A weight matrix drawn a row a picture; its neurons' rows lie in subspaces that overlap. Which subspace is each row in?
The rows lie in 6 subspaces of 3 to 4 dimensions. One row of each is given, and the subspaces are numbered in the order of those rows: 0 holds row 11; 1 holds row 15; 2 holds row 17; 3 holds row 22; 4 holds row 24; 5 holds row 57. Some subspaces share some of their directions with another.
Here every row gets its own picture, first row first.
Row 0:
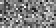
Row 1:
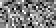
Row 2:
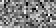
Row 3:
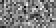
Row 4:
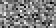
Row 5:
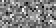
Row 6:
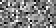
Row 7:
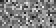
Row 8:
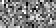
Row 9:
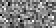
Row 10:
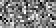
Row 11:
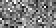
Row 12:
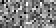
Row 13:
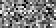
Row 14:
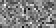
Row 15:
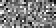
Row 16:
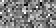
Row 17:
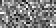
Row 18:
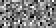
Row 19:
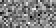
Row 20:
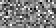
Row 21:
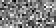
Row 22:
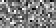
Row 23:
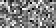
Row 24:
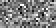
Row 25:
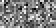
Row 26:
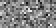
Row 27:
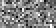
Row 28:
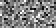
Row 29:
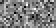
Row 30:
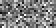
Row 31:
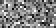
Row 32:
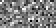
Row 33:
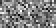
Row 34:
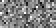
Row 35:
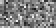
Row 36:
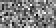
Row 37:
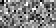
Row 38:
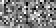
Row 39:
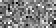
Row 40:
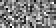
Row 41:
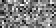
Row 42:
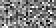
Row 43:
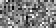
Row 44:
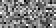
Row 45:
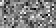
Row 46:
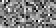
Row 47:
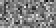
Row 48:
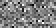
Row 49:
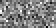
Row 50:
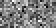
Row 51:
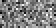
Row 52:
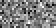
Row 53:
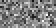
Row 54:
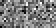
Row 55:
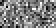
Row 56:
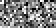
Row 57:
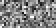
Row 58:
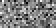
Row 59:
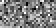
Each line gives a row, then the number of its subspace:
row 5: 1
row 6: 3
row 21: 0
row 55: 1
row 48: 0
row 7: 1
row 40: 1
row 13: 5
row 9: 2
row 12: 3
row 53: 1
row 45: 4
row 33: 2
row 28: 4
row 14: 0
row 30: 5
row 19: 5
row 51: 5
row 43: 1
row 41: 1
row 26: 4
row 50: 0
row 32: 3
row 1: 2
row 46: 0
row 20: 5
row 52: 2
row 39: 1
